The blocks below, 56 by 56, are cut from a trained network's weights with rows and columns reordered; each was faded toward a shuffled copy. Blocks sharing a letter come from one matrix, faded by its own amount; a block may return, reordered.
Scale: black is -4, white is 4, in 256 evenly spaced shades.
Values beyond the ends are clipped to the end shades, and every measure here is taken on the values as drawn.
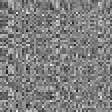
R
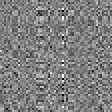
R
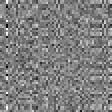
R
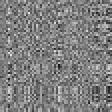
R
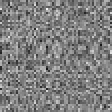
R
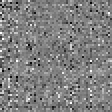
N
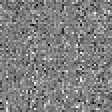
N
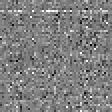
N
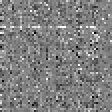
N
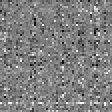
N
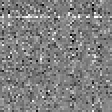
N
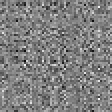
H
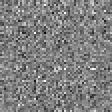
H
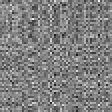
R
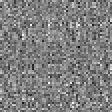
H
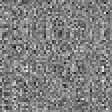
H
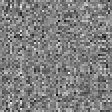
H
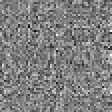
H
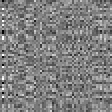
R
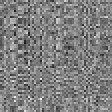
R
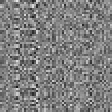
R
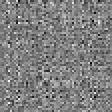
H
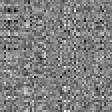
H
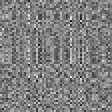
R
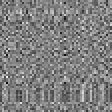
R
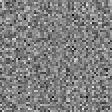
H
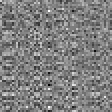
R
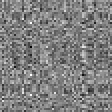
R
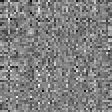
H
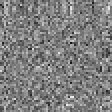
H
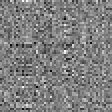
H
